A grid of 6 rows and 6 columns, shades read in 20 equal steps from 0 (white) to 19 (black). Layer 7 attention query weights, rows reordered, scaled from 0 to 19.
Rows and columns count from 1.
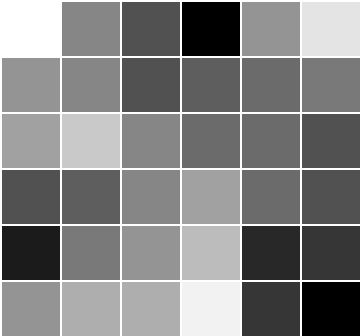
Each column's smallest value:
0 4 6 1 8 2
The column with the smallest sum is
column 2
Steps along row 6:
down same down up up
